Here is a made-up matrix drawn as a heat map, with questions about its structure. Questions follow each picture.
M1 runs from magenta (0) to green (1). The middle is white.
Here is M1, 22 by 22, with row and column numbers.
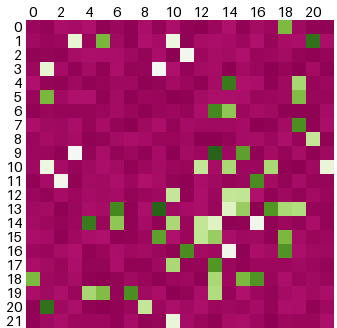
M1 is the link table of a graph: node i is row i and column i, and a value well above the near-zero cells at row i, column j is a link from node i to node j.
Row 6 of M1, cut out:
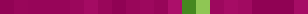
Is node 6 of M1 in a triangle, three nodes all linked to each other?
yes
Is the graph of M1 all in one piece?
yes
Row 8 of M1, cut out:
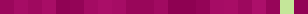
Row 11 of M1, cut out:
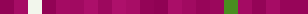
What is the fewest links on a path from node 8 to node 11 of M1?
6
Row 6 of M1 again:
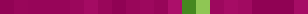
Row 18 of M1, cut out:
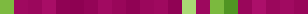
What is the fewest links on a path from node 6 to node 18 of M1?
2
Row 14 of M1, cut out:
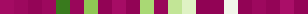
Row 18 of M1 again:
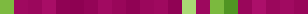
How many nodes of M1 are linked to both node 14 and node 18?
2
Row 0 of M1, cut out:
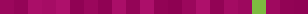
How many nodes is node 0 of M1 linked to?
1
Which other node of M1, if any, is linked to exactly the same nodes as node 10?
none
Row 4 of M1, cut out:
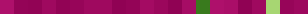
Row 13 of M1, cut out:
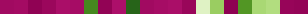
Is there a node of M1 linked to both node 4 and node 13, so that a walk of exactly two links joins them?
yes
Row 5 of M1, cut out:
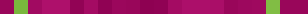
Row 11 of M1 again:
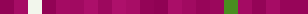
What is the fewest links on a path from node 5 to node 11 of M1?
5
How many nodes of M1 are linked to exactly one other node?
5
